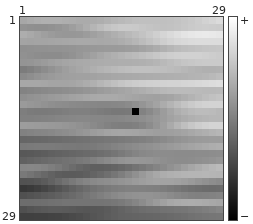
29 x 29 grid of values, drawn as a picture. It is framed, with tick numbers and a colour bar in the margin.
On average the colour sits 60% of the way up the scale. Values rise toward the top right. The bottom left is the ninth with the lowest average. One lone cell stands out, far lower than its neighbours.
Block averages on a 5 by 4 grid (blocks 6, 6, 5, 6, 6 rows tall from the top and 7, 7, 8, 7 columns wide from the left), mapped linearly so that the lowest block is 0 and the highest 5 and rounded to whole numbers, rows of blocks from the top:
3 3 4 5
3 3 4 4
2 2 2 4
1 1 2 3
0 1 2 2
